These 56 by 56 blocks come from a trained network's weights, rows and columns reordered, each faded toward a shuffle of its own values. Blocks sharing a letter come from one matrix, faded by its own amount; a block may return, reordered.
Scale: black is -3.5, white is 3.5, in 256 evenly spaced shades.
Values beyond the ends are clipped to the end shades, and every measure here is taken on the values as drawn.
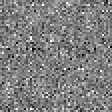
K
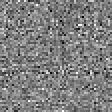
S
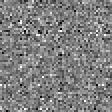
K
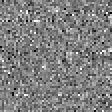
K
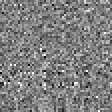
S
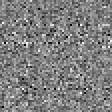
K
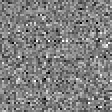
S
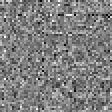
S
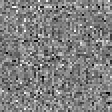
K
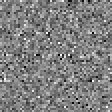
K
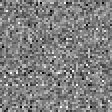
S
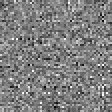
S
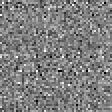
K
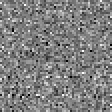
K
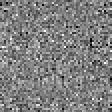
S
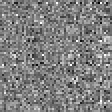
S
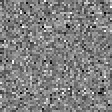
K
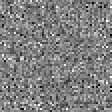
K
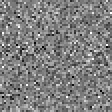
K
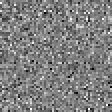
K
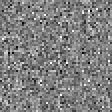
K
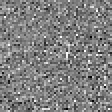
K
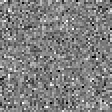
K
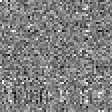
S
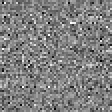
S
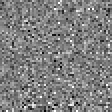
K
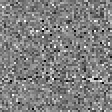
K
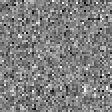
K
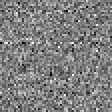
S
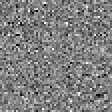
S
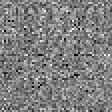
S
